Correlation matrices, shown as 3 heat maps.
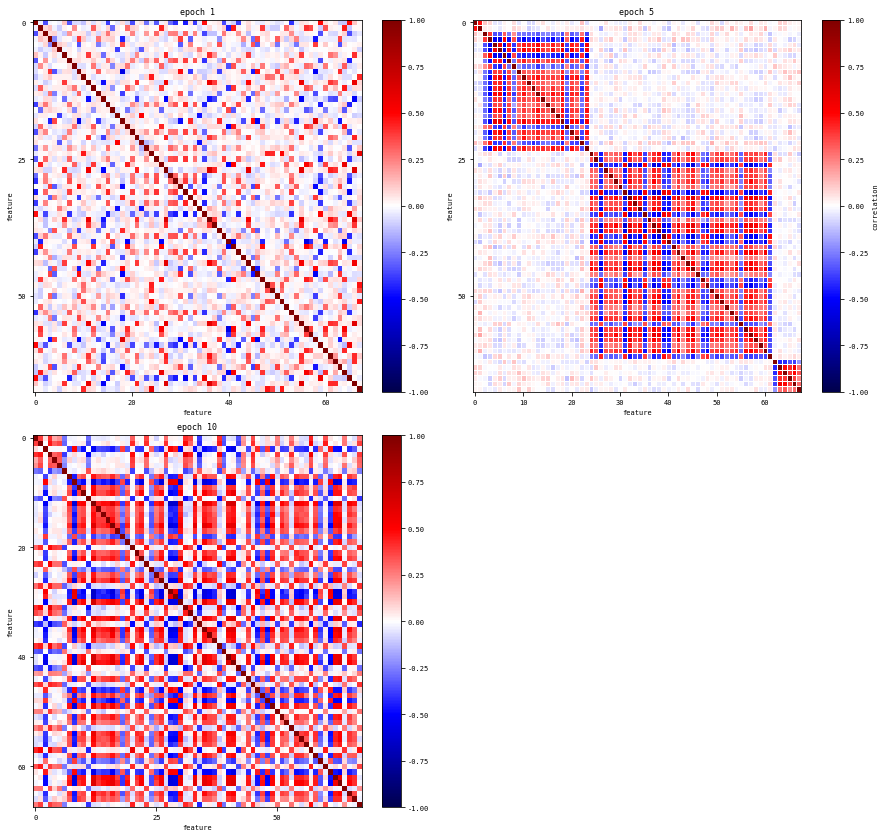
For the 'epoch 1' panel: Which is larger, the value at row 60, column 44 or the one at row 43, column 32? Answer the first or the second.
the first
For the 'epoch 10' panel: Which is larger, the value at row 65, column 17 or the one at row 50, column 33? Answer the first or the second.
the first
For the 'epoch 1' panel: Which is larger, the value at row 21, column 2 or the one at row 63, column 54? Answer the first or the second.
the second
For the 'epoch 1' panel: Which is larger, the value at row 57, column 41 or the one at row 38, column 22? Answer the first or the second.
the first
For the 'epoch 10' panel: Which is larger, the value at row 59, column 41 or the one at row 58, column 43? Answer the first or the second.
the second
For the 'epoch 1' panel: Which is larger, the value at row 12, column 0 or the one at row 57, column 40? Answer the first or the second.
the first
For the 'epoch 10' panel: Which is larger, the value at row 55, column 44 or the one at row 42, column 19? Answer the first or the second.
the first
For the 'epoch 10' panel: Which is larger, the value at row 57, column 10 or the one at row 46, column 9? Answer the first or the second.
the first
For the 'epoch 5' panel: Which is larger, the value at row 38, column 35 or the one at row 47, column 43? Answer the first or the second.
the second
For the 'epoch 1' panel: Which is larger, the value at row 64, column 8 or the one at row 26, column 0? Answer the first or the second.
the first
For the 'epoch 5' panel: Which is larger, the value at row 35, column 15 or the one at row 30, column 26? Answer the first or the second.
the first
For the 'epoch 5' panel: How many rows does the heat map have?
68
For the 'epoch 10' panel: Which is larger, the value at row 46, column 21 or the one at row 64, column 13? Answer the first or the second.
the second
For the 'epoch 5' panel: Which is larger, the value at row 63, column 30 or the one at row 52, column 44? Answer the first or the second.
the second
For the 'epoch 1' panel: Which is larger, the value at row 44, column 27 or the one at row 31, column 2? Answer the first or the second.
the first
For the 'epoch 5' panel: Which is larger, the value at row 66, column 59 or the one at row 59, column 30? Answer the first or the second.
the second
